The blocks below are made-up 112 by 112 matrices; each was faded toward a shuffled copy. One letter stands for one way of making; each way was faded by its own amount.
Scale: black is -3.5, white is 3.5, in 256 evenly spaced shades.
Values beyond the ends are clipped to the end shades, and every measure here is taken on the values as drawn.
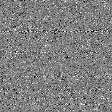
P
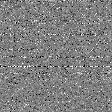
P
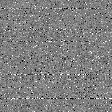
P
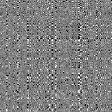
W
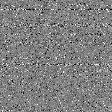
P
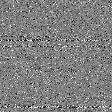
P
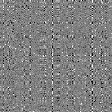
W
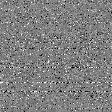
P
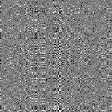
W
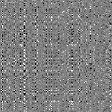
W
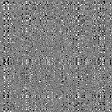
W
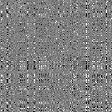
W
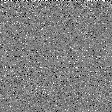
P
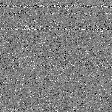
P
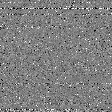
P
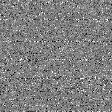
P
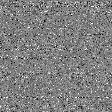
P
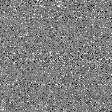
P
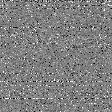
P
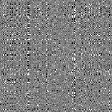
W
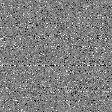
P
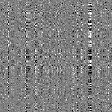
W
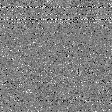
P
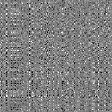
W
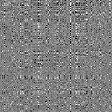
W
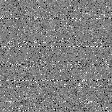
P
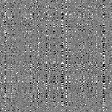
W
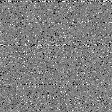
P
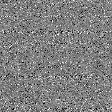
P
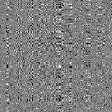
W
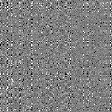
W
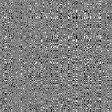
W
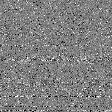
P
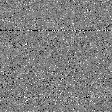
P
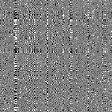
W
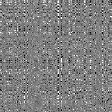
W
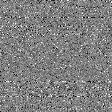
P
